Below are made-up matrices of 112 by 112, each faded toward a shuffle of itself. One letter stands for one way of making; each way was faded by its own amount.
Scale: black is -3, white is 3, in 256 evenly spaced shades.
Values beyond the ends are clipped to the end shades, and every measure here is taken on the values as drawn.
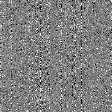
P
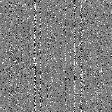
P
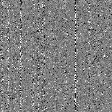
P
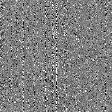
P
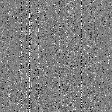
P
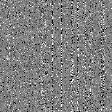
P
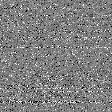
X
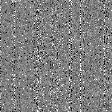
P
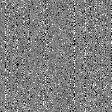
P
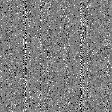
P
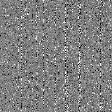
P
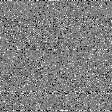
X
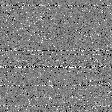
X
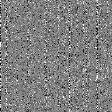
P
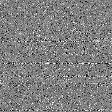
X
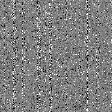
P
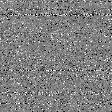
X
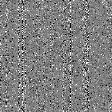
P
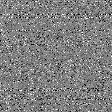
X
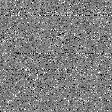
X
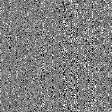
P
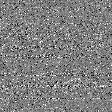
X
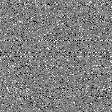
X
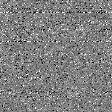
X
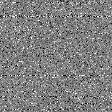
X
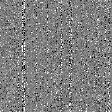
P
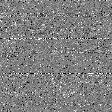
X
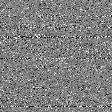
X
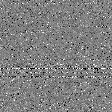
X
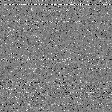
X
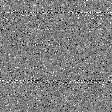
X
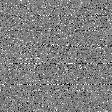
X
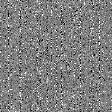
P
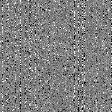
P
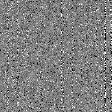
P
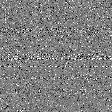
X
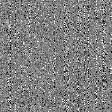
P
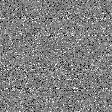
X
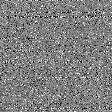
X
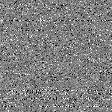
X
